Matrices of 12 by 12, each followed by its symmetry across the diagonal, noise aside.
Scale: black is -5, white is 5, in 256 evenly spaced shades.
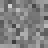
neither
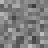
neither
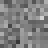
antisymmetric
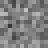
antisymmetric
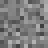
neither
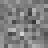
antisymmetric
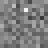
neither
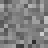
antisymmetric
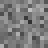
neither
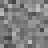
antisymmetric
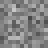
neither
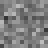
neither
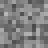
antisymmetric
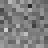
antisymmetric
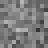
neither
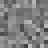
antisymmetric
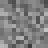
antisymmetric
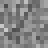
neither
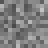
neither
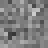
antisymmetric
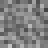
antisymmetric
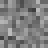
antisymmetric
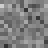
neither
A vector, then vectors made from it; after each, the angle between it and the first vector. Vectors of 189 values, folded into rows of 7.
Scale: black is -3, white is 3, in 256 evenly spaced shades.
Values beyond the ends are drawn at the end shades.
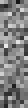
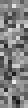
orthogonal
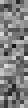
nearly parallel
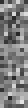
partly opposed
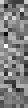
partly aligned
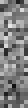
nearly parallel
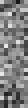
nearly parallel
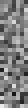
orthogonal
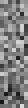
partly aligned
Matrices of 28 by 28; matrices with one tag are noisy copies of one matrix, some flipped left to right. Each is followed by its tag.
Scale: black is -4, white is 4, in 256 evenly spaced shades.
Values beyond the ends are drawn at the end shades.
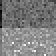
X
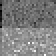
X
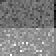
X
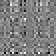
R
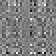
R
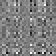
R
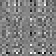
R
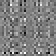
R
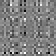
R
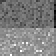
X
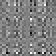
R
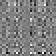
R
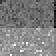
X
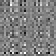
R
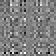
R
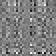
R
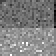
X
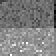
X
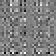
R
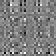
R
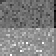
X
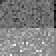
X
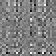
R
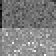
X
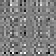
R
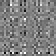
R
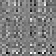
R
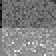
X
